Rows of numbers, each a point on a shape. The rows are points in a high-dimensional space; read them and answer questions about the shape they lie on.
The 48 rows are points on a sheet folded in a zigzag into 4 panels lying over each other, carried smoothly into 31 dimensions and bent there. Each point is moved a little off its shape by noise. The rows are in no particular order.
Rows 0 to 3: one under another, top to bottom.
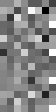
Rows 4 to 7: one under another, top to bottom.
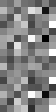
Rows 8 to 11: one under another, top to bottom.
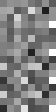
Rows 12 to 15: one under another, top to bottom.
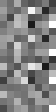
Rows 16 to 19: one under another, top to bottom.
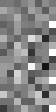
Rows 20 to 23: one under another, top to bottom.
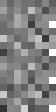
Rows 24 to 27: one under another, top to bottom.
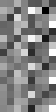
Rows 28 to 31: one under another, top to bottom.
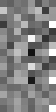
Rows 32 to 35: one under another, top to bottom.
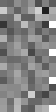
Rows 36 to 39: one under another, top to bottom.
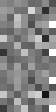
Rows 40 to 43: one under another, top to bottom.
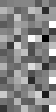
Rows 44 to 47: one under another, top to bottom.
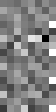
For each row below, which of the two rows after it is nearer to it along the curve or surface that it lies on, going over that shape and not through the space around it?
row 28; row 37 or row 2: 37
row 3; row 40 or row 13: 13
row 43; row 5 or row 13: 13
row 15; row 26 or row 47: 47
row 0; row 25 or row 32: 25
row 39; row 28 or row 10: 10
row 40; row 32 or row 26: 32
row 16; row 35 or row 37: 37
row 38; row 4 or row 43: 43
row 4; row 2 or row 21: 2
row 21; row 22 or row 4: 22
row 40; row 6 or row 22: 22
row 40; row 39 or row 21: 39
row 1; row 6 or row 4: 6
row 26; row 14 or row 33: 14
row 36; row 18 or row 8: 8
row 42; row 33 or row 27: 27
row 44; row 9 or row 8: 9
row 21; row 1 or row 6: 1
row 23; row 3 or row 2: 2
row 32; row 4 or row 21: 21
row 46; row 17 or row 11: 11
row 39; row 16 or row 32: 32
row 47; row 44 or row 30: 44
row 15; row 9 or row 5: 9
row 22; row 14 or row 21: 21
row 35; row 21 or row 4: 4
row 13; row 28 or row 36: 36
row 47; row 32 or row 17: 32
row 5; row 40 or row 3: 3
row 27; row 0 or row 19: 0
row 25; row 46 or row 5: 5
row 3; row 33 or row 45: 45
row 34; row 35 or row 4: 35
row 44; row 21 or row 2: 21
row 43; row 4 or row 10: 10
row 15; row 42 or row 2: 2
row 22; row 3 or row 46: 3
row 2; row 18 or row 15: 15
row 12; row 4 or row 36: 4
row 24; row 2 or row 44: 2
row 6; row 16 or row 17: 16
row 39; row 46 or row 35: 46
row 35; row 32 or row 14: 14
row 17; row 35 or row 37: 35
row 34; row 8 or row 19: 19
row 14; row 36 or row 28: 36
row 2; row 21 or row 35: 35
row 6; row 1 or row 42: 1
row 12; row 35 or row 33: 35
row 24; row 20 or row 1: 20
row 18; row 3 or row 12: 12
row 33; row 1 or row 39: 1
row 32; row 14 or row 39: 39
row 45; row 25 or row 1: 25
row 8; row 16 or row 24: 24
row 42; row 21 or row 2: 2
